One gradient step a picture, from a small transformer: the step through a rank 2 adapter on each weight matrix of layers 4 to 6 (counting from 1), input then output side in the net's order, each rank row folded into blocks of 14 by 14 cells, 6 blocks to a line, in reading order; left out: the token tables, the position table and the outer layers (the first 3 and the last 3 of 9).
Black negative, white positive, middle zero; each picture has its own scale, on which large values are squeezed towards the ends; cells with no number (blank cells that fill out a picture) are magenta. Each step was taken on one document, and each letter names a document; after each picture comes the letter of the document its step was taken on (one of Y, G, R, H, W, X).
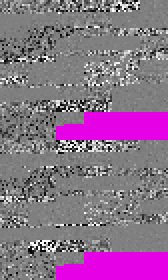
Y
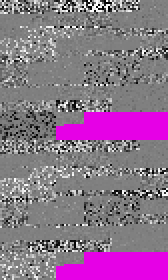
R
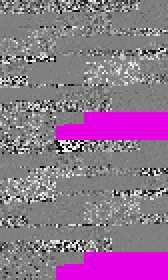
R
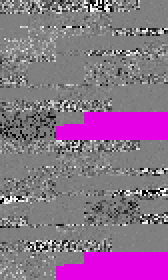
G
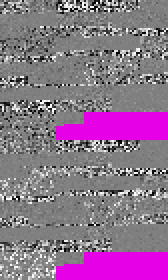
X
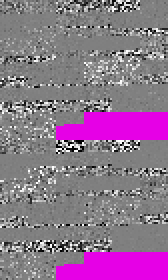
X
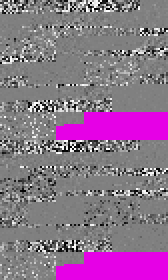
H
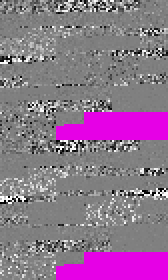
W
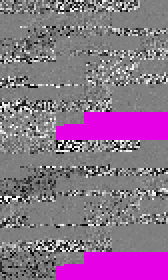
Y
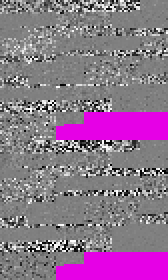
Y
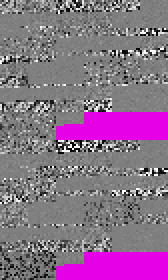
R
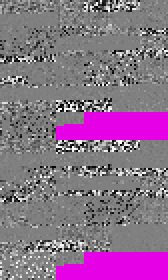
X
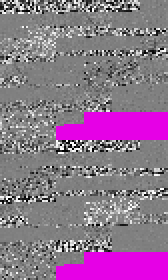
R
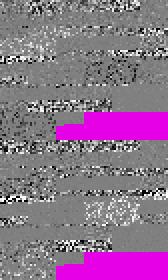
W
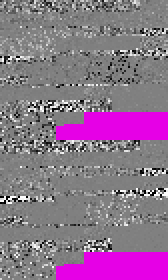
W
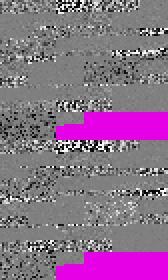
G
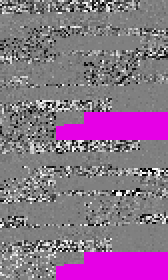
X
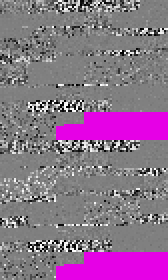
G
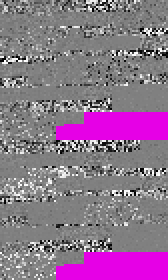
W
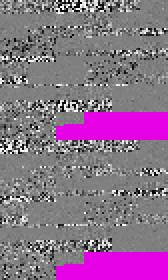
G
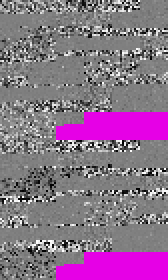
Y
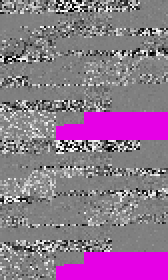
Y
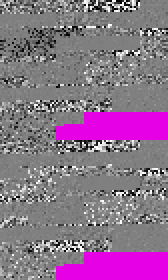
X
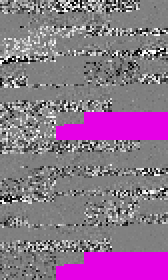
R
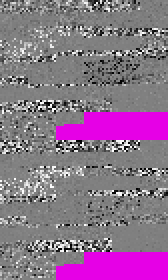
X
